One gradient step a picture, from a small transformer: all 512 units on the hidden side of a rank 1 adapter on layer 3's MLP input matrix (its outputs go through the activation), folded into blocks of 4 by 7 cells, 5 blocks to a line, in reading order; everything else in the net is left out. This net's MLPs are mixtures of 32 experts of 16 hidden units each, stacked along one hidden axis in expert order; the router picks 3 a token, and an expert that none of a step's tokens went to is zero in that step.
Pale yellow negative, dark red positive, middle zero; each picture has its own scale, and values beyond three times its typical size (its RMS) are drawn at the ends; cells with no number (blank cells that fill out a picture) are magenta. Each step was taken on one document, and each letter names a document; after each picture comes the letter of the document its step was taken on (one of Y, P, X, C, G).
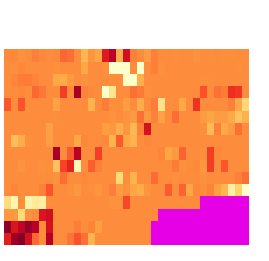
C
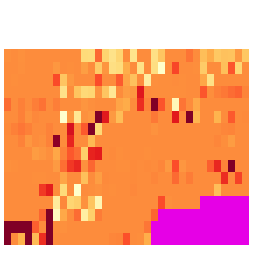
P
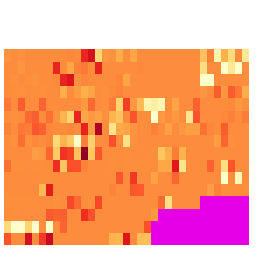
P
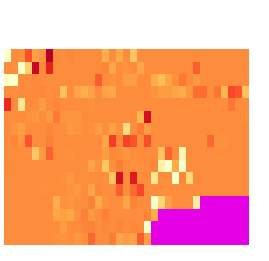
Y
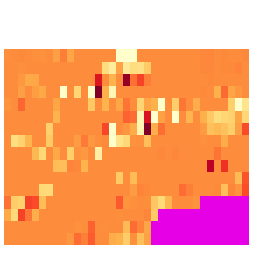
C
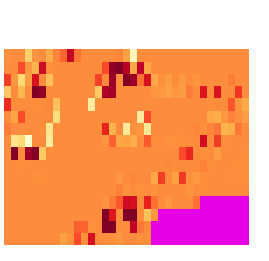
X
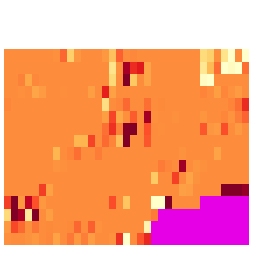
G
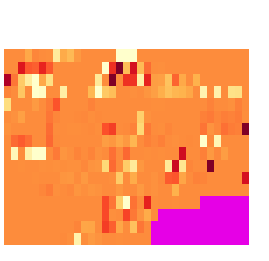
X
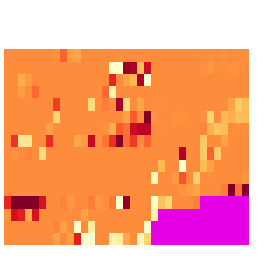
G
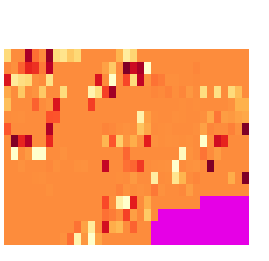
X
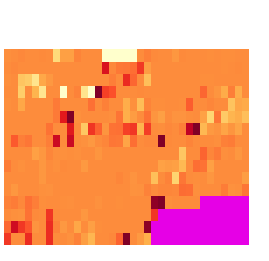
C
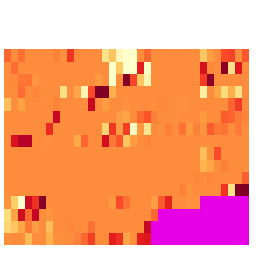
G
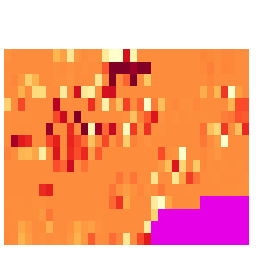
C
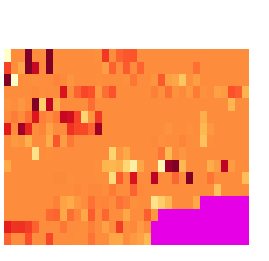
Y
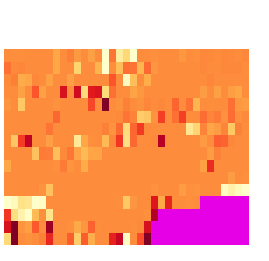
C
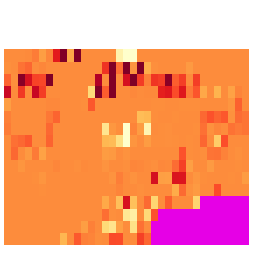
X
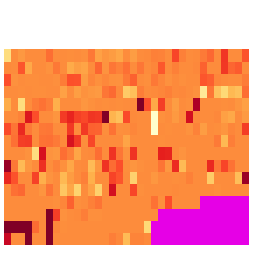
P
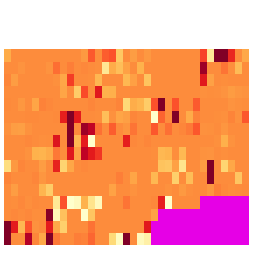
P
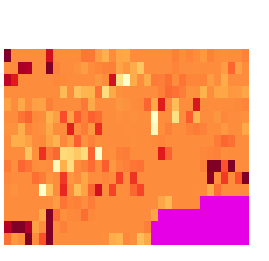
P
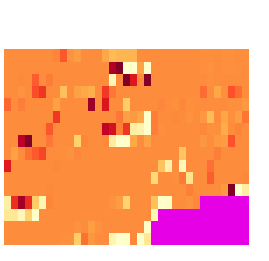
G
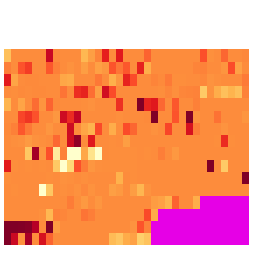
P
